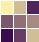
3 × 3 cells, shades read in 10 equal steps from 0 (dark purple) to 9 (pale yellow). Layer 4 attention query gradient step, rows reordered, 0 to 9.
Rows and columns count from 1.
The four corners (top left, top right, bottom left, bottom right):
9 1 0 7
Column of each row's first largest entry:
1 3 3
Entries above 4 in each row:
2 1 1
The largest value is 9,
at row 1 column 1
